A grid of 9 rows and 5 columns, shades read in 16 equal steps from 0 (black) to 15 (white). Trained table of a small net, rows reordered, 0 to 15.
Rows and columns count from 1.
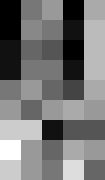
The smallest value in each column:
0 6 1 0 5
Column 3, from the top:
9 7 5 7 6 9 1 6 7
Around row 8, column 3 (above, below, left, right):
1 7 9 10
